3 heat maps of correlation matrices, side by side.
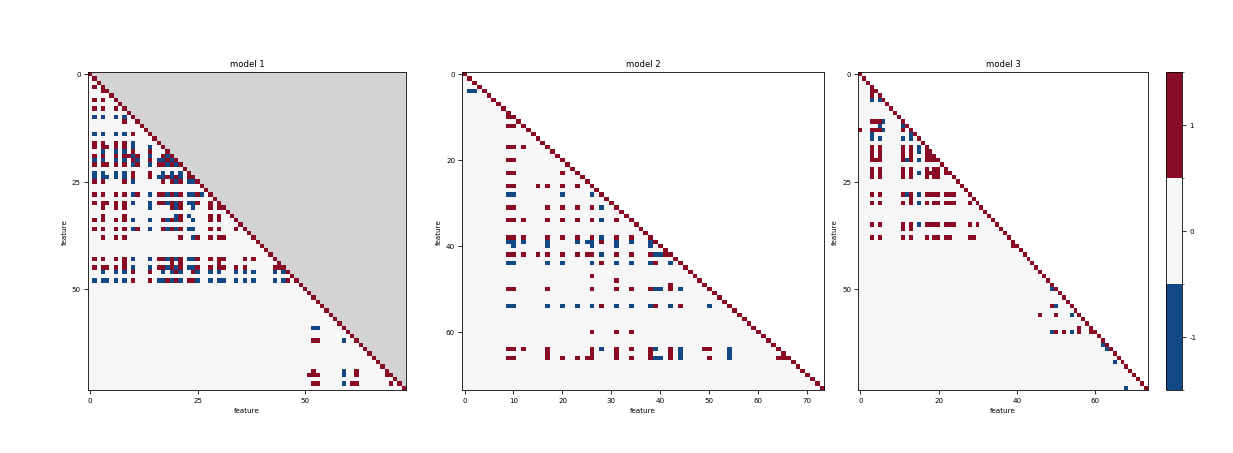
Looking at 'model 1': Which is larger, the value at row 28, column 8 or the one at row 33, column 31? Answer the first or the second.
the first
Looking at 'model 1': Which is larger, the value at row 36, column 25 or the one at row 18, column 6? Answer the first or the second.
the first
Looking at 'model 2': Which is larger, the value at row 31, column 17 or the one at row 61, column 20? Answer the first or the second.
the first
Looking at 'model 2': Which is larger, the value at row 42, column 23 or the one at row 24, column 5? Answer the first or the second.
the first
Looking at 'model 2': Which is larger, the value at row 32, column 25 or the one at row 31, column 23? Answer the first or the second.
the second
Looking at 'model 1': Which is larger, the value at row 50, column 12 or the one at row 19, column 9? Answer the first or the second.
the second
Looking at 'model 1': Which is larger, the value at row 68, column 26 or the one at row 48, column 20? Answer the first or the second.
the second
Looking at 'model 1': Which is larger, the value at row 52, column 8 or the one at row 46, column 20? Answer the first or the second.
the second
